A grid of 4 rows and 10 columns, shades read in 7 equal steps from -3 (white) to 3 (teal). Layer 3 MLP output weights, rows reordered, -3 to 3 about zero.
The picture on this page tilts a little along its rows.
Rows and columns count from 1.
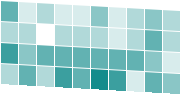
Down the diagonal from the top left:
1 -1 1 2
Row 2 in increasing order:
-3 -2 -1 -1 -1 -1 -1 -1 -1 1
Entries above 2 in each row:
0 0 0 1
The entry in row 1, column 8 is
-1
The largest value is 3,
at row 4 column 6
